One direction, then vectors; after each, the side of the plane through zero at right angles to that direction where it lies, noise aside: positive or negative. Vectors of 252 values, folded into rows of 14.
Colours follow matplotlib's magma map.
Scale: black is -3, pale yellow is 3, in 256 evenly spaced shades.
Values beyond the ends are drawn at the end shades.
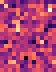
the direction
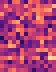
positive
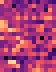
positive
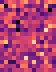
negative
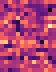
negative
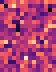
negative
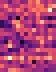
positive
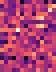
positive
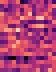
positive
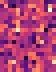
positive
